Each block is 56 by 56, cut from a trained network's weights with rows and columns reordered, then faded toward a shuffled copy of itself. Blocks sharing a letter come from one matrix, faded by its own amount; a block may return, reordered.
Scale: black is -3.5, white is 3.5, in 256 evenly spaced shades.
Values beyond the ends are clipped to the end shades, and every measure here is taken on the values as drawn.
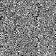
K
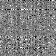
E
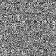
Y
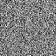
Y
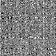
E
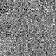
K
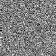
Y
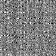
E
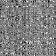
E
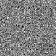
K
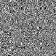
K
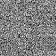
Y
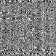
E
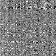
E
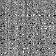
E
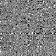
K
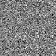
K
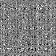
E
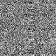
Y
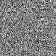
Y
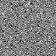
K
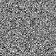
K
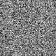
Y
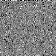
K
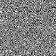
K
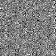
K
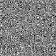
K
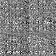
E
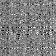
E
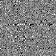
K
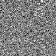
K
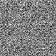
Y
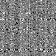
E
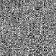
K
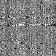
E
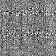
E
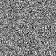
Y
